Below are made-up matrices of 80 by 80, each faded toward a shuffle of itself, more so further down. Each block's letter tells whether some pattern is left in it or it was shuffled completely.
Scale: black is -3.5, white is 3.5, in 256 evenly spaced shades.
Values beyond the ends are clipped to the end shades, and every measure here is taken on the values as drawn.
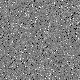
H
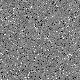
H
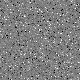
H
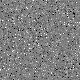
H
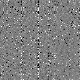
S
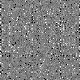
S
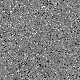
H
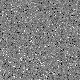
H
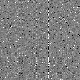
S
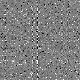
S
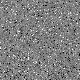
H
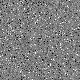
H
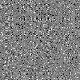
S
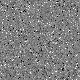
H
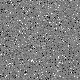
H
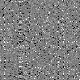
S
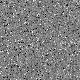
H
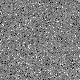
H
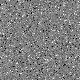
H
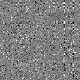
S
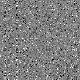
S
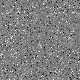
H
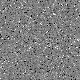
H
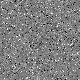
H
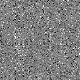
S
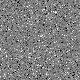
H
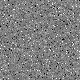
H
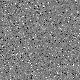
H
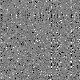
S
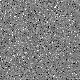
H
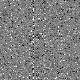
S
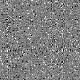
S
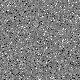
H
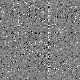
S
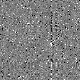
S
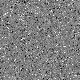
H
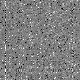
S
